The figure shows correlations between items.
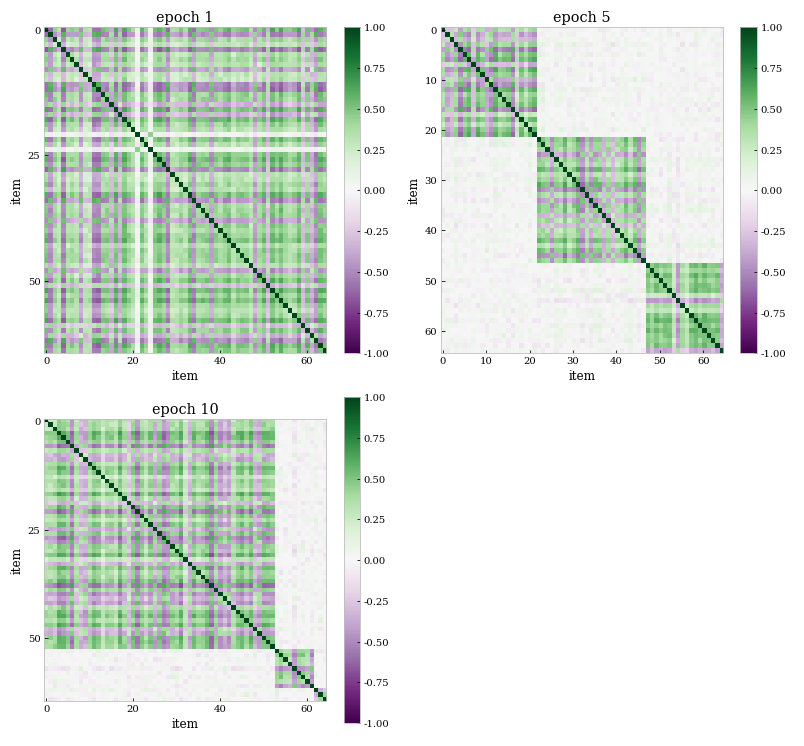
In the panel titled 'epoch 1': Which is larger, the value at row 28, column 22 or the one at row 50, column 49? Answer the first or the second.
the second
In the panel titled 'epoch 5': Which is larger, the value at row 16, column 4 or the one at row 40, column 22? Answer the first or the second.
the first
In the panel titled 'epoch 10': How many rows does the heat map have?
65
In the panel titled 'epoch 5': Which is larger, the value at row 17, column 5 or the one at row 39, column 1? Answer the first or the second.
the first
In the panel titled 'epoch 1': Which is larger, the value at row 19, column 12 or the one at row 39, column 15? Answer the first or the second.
the second
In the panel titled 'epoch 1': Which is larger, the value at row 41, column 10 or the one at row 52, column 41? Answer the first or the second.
the second
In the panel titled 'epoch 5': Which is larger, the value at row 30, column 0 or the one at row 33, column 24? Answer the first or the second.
the second
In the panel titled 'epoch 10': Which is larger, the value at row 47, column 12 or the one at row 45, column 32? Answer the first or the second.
the first
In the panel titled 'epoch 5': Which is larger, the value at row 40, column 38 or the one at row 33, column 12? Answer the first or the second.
the first
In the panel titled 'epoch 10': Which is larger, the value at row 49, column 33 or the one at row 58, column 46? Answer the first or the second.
the first
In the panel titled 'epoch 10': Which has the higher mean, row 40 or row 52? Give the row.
52
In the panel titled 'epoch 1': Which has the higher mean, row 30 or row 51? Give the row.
30
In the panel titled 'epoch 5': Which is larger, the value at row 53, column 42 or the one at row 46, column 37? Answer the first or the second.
the first
